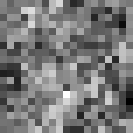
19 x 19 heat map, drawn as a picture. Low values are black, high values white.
Seam: none. Slope: none. Mirror symmetry: none. Histogram: bell-shaped.
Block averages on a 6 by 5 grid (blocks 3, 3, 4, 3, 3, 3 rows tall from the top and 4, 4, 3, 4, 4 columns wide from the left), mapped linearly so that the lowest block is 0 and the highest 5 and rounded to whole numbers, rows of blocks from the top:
23212 | 33321 | 12213 | 04331 | 12521 | 23312
